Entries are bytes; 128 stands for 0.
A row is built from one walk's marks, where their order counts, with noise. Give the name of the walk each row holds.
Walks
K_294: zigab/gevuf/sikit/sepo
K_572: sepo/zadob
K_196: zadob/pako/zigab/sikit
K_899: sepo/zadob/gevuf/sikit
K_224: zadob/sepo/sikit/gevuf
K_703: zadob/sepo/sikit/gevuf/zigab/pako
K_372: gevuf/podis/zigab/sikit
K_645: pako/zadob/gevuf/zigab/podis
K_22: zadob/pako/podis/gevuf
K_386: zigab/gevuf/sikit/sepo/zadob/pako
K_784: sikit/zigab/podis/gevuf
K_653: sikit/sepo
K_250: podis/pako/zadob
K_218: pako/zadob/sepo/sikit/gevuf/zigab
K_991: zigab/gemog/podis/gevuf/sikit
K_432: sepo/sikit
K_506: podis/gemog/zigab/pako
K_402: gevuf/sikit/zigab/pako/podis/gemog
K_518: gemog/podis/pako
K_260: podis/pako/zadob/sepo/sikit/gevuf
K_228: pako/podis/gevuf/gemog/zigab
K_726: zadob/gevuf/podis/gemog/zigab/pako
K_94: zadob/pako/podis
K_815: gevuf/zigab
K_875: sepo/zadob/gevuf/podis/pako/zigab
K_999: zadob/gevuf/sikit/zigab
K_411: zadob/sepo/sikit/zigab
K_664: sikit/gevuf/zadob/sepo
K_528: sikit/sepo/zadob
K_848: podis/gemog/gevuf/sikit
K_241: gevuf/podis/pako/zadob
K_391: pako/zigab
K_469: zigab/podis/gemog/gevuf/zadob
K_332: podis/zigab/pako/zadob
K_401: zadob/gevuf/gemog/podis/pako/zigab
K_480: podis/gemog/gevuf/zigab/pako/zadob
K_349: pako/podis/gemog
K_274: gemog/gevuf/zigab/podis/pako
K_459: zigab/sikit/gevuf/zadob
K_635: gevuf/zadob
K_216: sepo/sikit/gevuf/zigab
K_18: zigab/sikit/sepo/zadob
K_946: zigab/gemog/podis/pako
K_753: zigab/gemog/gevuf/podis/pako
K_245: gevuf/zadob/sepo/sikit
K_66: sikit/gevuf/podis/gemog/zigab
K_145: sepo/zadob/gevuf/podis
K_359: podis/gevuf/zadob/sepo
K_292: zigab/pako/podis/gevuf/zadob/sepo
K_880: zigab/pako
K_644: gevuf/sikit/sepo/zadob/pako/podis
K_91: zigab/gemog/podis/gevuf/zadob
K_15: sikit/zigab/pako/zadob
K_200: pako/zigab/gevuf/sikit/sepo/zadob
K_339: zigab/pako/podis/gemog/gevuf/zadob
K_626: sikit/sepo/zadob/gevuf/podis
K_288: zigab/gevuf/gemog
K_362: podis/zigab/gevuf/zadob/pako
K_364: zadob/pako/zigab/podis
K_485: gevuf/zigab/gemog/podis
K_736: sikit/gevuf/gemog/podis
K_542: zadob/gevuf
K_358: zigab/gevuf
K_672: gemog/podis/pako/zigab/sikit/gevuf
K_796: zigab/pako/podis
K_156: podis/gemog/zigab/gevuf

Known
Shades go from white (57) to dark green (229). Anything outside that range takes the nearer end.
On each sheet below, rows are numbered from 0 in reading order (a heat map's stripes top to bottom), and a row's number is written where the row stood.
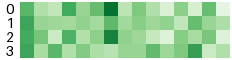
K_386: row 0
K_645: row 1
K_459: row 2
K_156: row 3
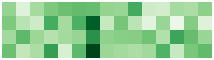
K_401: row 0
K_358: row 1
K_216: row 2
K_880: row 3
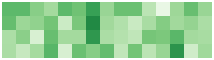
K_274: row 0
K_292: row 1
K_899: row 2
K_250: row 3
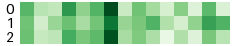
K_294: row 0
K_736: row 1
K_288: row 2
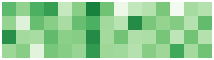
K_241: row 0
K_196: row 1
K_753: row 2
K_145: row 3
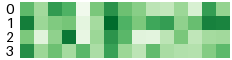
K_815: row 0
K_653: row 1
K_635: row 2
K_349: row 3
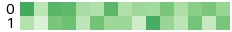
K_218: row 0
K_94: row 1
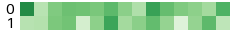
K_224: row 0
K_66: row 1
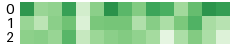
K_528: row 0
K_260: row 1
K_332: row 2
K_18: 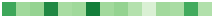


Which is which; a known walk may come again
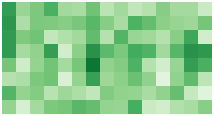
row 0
K_91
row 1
K_703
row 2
K_200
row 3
K_528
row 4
K_736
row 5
K_66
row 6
K_480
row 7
K_401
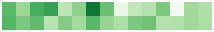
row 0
K_241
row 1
K_228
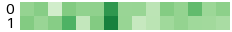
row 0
K_875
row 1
K_339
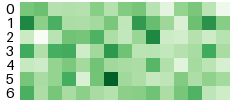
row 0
K_362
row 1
K_391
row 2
K_542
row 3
K_644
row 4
K_726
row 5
K_796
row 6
K_506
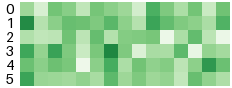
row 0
K_22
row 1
K_224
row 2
K_359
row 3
K_372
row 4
K_784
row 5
K_645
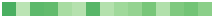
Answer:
K_218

